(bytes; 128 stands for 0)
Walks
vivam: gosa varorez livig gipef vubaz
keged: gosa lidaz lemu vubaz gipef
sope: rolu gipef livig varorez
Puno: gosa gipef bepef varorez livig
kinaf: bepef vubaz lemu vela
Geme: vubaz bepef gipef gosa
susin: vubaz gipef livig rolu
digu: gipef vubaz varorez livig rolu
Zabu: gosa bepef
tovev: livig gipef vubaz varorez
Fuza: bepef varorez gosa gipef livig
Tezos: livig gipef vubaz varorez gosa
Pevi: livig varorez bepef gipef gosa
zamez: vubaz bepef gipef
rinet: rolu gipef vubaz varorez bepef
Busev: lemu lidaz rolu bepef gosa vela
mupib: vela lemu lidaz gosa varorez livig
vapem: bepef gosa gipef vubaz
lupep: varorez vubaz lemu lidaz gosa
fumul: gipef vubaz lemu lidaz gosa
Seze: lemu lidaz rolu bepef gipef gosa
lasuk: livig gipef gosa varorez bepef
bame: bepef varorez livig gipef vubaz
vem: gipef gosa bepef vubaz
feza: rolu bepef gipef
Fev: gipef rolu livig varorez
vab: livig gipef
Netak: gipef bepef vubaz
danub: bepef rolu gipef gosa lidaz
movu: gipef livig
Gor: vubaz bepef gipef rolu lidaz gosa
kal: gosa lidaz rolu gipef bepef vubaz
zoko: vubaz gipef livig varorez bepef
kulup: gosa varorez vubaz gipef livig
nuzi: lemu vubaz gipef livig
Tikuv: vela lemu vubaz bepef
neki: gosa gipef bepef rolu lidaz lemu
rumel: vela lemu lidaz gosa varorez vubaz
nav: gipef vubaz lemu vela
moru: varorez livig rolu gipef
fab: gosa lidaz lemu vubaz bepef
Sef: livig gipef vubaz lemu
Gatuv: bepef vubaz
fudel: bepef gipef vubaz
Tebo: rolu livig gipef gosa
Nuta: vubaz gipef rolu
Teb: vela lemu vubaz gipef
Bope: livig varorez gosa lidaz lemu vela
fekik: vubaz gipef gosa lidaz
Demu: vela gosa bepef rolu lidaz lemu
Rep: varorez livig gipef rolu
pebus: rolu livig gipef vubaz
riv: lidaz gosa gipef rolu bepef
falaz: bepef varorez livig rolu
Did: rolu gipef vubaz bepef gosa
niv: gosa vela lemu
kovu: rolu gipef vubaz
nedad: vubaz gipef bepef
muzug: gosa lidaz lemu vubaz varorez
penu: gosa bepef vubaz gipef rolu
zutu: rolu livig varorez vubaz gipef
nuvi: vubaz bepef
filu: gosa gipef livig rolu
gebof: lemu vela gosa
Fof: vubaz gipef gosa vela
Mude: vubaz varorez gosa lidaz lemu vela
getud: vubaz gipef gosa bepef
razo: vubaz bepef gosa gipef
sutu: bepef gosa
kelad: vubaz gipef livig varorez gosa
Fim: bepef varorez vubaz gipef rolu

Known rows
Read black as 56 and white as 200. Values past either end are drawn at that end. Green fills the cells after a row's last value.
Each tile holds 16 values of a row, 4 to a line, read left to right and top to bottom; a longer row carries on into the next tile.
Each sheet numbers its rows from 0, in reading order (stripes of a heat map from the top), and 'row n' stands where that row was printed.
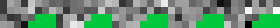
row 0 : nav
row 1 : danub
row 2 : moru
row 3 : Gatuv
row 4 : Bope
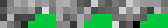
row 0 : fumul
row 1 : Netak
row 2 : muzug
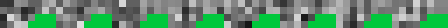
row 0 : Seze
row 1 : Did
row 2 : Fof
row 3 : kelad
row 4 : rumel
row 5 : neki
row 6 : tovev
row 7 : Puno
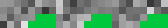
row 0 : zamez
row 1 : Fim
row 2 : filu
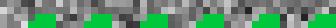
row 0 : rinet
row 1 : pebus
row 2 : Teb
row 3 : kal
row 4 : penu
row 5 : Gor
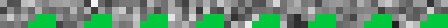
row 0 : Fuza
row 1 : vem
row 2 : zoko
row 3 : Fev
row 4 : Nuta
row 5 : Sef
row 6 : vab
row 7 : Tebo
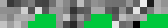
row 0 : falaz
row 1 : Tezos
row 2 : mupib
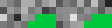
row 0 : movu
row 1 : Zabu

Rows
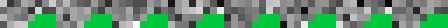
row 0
Rep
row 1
nuvi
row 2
feza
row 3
kinaf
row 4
fekik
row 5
Geme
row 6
Tikuv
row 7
razo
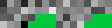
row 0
Mude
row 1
nedad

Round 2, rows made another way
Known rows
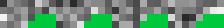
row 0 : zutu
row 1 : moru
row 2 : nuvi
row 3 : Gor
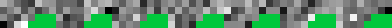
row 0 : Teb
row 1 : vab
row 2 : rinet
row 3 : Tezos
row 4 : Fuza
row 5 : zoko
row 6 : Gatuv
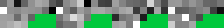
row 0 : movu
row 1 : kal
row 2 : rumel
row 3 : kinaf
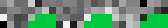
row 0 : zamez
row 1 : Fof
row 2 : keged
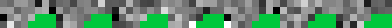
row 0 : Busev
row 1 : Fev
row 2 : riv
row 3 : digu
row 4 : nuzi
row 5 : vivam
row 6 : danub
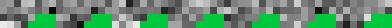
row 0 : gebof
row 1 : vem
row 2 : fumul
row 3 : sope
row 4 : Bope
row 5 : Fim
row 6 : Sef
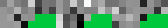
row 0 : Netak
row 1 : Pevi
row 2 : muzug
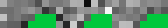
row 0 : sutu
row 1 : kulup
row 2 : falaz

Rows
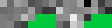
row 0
fudel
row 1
fab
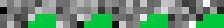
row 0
kelad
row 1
kovu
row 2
getud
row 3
mupib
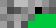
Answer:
bame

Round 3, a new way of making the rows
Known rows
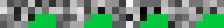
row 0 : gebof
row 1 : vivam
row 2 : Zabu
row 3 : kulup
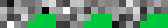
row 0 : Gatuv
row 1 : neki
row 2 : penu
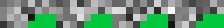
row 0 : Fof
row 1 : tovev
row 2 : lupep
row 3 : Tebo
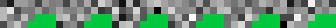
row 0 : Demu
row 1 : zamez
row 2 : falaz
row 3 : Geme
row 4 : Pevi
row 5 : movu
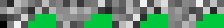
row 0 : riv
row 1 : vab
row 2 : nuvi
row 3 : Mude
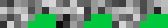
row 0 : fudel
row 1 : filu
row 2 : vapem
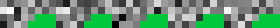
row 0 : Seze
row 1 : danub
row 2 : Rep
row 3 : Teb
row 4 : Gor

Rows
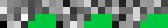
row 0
Did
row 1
Busev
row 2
digu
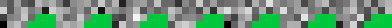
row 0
sope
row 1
rumel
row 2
Netak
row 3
mupib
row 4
susin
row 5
Tezos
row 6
getud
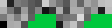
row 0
feza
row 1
zoko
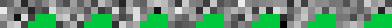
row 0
sutu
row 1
razo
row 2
bame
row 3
keged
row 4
muzug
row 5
Fev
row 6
Bope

